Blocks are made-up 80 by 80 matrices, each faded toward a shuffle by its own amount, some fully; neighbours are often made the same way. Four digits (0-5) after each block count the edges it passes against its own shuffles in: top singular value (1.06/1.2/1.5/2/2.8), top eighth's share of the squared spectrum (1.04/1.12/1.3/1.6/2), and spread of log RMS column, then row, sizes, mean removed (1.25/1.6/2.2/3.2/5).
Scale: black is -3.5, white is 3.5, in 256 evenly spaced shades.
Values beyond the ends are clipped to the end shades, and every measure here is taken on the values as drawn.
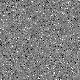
3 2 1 0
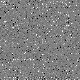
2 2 1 1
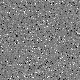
0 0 0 0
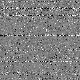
2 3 0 3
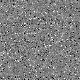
3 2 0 1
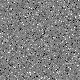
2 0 0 0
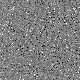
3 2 0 0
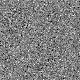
0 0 0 0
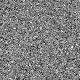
0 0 0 0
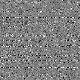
4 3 1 3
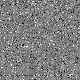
2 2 0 2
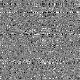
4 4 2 3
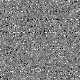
3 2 0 2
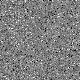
2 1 0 1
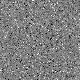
0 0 0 0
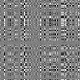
5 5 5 4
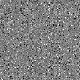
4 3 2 1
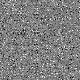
3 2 1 0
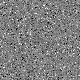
1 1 0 0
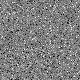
0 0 0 0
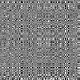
5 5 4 4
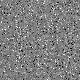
2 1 0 0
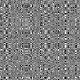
5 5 4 3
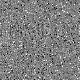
3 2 1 0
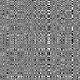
5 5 4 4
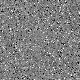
2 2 0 0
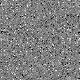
3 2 1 1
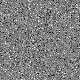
2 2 0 0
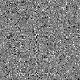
3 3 2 1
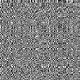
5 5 3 3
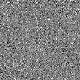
3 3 1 1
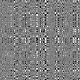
5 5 4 3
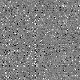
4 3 2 1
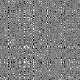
5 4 3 2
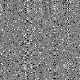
4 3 2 1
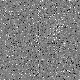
3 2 1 0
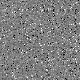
3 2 1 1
